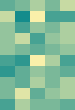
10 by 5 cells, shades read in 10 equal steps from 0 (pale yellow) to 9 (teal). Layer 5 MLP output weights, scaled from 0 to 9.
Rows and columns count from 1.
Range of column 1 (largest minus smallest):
6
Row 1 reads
6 5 3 5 2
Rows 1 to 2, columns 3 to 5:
3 5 2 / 0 7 7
